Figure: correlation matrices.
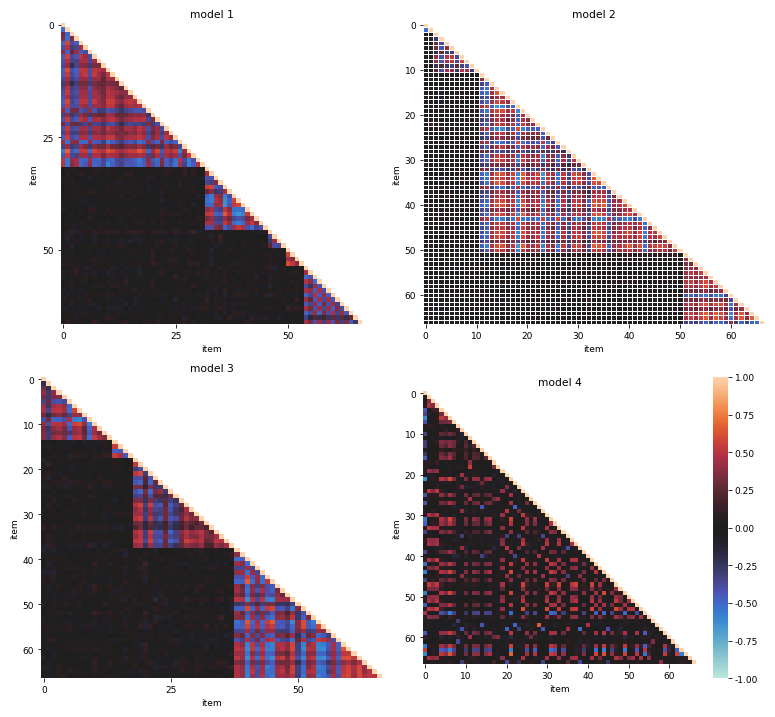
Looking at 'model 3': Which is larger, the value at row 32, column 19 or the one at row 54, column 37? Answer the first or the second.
the first
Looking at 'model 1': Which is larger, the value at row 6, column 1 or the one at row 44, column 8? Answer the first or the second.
the second
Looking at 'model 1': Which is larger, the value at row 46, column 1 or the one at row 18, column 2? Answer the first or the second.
the first
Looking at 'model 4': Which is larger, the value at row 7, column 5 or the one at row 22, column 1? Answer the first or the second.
the first
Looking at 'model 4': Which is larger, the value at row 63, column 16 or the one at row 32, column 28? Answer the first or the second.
the second
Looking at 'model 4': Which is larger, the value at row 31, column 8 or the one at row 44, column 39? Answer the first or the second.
the second
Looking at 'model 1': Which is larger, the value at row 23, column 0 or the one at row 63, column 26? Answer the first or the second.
the second
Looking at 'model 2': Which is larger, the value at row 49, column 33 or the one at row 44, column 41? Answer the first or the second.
the first
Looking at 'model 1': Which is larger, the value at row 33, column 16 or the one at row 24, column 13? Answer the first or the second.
the second
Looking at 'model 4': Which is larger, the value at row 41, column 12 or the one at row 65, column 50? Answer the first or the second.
the second
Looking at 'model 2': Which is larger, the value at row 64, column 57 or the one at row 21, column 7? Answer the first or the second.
the first
